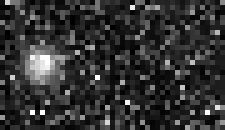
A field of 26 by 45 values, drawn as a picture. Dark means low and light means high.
The values are skewed, with a long tail toward high values. The halves do not mirror each other. One bump rises in the middle left. Overall the values sit about 20% of the way up the scale. The middle left is the ninth with the highest average.
